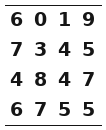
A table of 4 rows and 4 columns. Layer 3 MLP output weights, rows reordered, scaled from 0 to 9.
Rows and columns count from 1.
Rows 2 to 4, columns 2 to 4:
3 4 5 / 8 4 7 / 7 5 5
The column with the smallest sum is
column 3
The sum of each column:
23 18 14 26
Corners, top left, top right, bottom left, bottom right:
6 9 6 5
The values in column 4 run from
5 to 9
